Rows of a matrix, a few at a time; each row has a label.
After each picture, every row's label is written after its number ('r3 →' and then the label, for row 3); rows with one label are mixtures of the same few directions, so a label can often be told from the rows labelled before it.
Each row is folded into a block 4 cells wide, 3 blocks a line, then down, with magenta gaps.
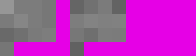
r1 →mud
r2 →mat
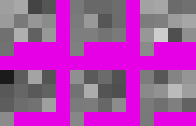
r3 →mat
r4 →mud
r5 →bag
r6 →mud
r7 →mud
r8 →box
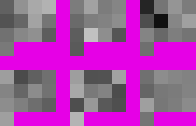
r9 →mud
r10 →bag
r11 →mud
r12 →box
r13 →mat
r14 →mat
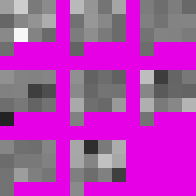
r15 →bag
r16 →mud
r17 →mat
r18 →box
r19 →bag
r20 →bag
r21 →bag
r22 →box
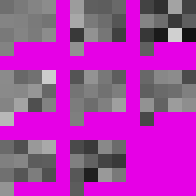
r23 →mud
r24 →mat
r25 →mat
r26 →mat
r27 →box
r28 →mat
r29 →mat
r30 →bag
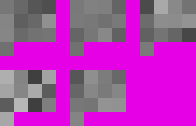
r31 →mud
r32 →mat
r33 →bag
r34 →mat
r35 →box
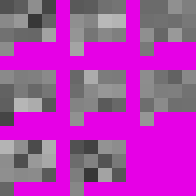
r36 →mud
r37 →box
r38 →mat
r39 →bag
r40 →bag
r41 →mat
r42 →mud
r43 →mat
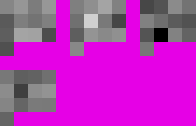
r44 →bag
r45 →mud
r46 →bag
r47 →mud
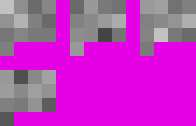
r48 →mud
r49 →bag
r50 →bag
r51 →box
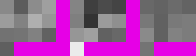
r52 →box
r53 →box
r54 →mud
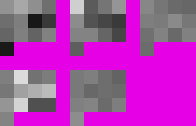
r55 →box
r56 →box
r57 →mat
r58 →bag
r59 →box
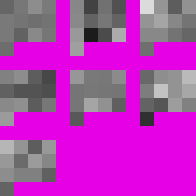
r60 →mat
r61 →bag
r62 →mud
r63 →box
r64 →bag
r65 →box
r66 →mud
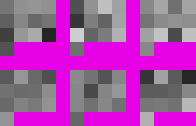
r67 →bag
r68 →mat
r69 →mat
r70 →box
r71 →mud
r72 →box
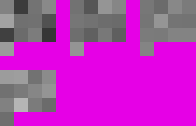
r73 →mat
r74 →mat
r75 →mud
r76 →bag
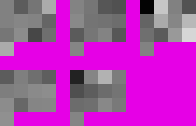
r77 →mat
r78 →mat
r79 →box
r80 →box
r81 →mud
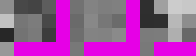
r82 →mat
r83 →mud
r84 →mud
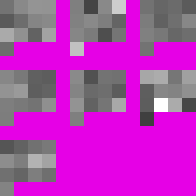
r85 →mat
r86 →mat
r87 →mud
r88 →mud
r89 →bag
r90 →bag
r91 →box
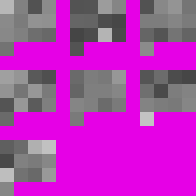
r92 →mud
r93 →bag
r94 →bag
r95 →mat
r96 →mat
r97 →box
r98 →mat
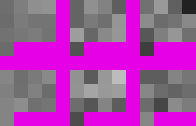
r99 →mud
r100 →mat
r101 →mat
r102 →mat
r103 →box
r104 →bag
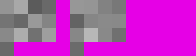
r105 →mat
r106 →bag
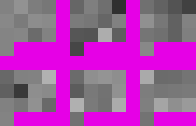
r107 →bag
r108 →mat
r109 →mud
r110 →mud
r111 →mat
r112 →bag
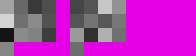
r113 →mat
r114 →mat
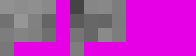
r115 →mud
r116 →mud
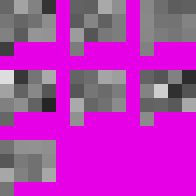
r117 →mat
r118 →mat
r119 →mud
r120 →box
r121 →mat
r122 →mud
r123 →mat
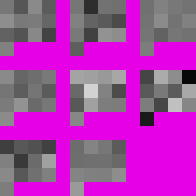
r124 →mat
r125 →bag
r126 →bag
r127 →box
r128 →mud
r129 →mat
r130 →mud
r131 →box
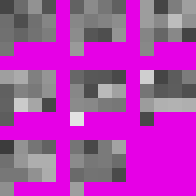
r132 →mud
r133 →bag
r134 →box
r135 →bag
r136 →box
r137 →bag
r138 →box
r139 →mat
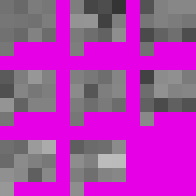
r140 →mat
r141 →mud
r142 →bag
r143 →mat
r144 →mud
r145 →bag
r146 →mat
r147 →box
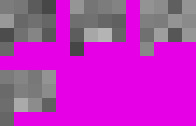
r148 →mat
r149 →bag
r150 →mat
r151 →bag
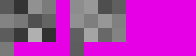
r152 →mat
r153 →mat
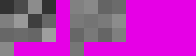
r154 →mud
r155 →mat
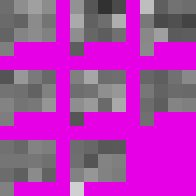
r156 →mud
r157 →mud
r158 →box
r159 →box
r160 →mat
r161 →bag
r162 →mat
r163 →box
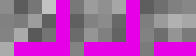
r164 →mat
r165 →mud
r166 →box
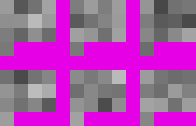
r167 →box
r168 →mat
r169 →bag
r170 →box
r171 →mat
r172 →bag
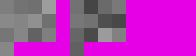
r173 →mat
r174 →bag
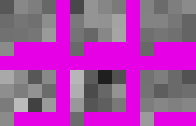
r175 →box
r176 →box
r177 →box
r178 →mat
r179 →mud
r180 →box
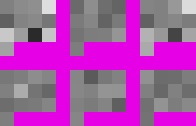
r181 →mat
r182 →box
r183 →mat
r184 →mud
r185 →box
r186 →bag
